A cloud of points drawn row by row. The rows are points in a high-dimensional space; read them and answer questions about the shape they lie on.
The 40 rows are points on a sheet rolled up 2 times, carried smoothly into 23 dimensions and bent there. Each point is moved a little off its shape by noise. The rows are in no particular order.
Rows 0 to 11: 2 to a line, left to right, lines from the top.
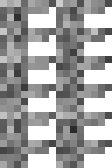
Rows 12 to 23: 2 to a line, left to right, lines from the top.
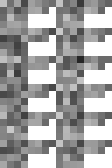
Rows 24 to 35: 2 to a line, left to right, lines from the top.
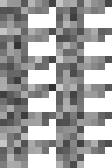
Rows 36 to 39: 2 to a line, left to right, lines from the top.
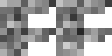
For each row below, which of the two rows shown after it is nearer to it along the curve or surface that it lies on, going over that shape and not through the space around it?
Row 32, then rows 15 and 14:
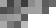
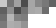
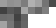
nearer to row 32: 14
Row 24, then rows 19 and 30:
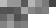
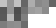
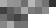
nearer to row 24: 19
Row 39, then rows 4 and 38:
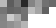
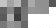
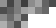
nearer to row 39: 38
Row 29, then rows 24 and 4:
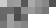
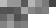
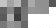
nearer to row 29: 24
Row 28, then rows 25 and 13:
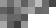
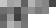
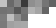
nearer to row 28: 25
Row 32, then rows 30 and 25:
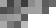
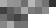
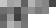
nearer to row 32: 30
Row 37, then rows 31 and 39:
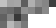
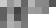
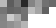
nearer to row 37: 31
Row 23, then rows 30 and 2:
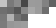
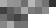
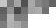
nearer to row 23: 2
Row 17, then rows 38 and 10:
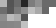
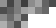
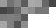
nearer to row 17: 38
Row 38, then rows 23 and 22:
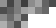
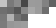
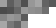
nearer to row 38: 22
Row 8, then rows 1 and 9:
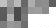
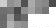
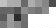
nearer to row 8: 9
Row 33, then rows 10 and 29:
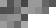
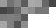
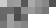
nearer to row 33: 10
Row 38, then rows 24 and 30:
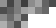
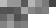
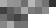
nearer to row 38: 30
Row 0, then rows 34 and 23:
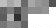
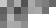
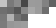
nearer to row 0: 34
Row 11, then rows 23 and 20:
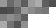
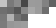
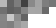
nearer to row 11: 20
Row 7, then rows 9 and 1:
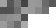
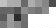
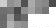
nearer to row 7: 1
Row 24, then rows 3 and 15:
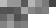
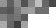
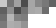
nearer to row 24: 15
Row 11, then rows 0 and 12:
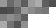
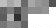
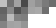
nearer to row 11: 12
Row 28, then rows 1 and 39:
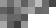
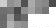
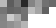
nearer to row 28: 39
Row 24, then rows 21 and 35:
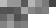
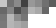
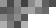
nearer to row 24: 21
